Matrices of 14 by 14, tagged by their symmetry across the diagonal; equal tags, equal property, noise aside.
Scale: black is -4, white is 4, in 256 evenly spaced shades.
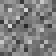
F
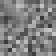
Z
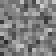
Z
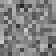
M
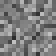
F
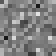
F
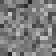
M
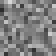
Z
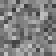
Z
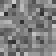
F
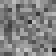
M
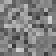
F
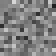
M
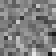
Z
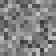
F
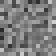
F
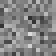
M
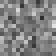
M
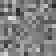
Z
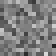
Z
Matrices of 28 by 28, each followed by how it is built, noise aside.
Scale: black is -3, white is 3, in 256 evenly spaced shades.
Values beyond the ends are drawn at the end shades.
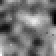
smooth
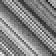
Toeplitz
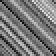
Toeplitz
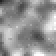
smooth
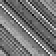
Toeplitz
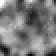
smooth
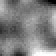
smooth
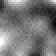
smooth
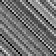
Toeplitz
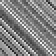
Toeplitz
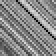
Toeplitz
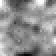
smooth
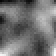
smooth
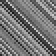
Toeplitz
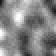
smooth
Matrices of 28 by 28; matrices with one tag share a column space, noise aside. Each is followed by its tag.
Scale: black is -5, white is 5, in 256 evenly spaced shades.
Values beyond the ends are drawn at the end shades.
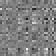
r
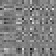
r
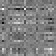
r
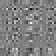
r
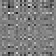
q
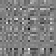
r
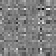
r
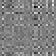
q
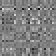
r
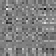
r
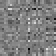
r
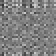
q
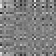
q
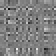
r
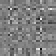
r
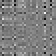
q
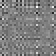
q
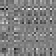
r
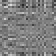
q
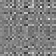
q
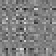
r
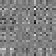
r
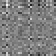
q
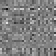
r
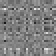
r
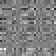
r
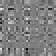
r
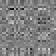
r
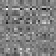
r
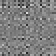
q
